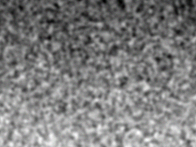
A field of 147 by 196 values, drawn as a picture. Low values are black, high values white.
Lone odd cells: none. Odd rows or columns: none. Slope: up to the bottom. Average level on the scale: 50%. Grain: blotchy.
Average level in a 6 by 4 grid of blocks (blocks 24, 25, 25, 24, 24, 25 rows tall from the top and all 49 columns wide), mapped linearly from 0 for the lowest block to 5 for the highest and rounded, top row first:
0 0 0 0
1 1 1 1
2 2 2 2
3 3 3 3
4 4 4 4
5 5 5 5
